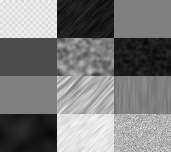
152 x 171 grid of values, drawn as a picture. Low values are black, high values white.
The table splits into 4 rows of 3 panels. Panel 1,1: very high, checkered, faint in contrast. Panel 1,2: very low, slanting up to the right, faint in contrast. Panel 1,3: middling, flat. Panel 2,1: low, flat. Panel 2,2: middling, blotchy. Panel 2,3: very low, blotchy, faint in contrast. Panel 3,1: middling, flat. Panel 3,2: high, slanting up to the right. Panel 3,3: middling, streaked downward, faint in contrast. Panel 4,1: very low, smooth, faint in contrast. Panel 4,2: very high, slanting up to the right, faint in contrast. Panel 4,3: high, fine-grained.
